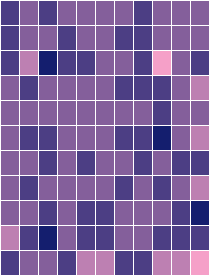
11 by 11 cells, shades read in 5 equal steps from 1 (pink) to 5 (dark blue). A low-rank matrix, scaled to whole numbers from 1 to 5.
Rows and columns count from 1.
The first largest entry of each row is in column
1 1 3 2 9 9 3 2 11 3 1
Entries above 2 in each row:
11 11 9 10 11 10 11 10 11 10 6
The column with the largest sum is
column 3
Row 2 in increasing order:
3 3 3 3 3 3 3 4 4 4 4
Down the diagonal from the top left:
4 3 5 3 3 3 3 3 3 4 1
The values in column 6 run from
2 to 4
